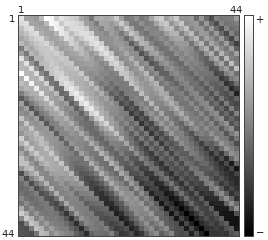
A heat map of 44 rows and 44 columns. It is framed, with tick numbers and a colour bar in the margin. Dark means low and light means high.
Streaks slant down to the right. The halves do not mirror each other. Values rise toward the top left. The ninth with the lowest average is the bottom right.
